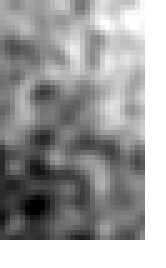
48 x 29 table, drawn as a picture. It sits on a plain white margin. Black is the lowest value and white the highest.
Ninth with the highest average: top right. Grain: blotchy. Slope: up to the top right. Average level on the scale: 50%.
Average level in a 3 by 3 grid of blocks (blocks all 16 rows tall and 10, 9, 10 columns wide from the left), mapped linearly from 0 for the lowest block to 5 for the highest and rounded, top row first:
3 4 5 / 2 2 3 / 0 1 2
